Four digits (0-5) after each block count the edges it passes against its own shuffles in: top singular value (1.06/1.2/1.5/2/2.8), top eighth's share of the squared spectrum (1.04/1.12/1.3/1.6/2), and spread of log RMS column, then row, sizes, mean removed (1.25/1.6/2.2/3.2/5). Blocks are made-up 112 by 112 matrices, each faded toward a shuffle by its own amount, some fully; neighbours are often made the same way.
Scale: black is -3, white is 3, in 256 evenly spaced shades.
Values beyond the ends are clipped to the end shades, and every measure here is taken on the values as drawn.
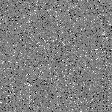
3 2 0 0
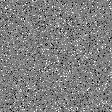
2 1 0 0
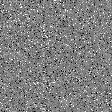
2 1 0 0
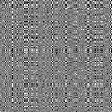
5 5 4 4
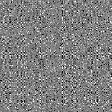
5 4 3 2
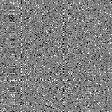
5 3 2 2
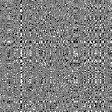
5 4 3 3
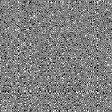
5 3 2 2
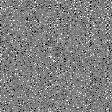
4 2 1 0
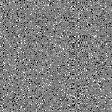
4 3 2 2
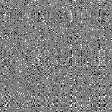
5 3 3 2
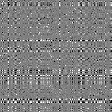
5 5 4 4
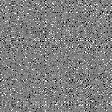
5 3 2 2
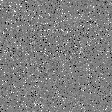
3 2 0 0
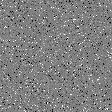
0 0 0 0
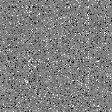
4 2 1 1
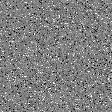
2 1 0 0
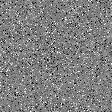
2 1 0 0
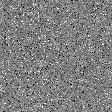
2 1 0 0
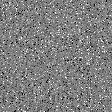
3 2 1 0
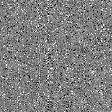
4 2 2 0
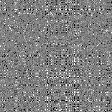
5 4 3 3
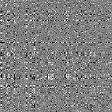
5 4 3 3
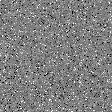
2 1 0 0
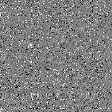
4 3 2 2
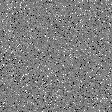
0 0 0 0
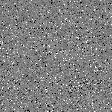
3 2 0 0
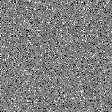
3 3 1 2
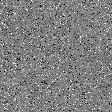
2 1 0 0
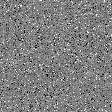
2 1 0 0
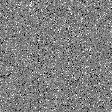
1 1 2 0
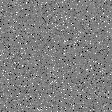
0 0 0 0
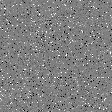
2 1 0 0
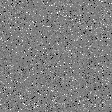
2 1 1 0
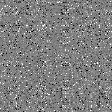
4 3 2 2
